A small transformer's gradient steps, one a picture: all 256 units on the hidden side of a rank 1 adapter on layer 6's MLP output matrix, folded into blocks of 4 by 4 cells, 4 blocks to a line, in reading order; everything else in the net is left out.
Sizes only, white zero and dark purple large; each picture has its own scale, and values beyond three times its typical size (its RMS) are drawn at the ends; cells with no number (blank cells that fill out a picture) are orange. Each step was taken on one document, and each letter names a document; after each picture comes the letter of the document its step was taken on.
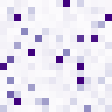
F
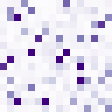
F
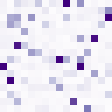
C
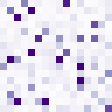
F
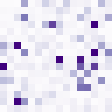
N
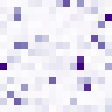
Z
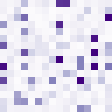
N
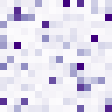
Z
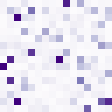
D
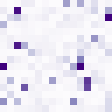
Z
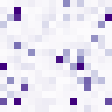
Z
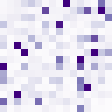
N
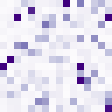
Z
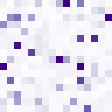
C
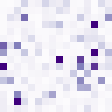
N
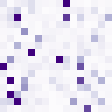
F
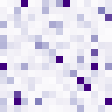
N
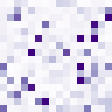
F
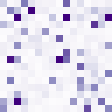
F
